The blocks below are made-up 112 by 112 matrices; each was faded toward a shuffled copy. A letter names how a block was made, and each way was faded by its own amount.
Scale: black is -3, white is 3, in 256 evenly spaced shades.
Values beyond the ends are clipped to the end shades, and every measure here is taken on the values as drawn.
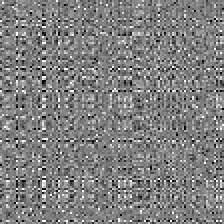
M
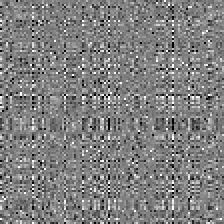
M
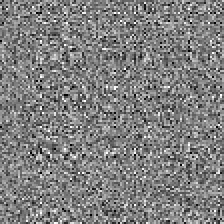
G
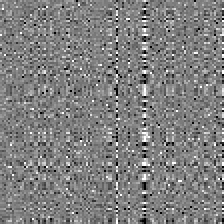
M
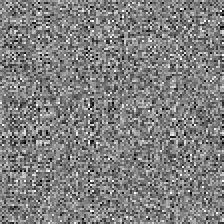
G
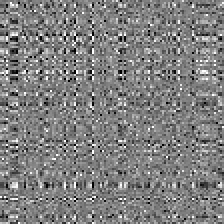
M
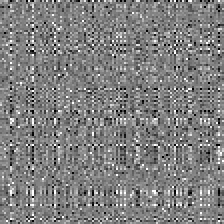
M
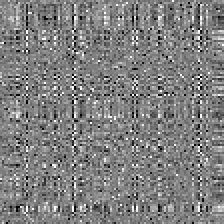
M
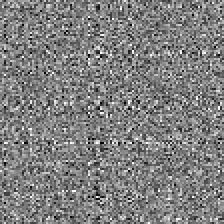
G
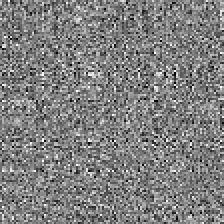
G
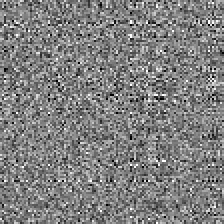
G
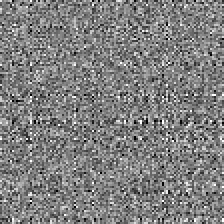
G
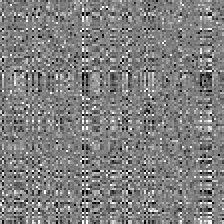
M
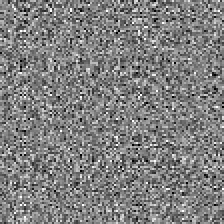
G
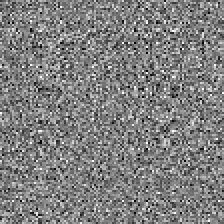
G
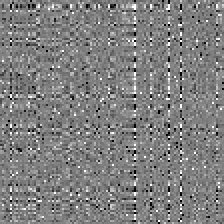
M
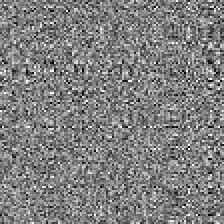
G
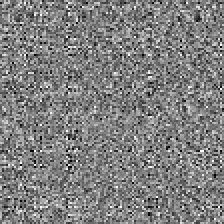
G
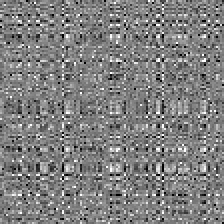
M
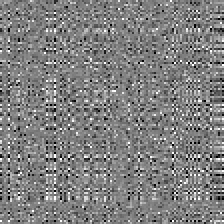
M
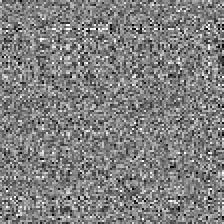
G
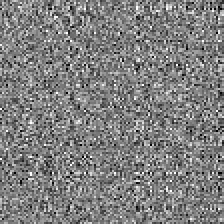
G
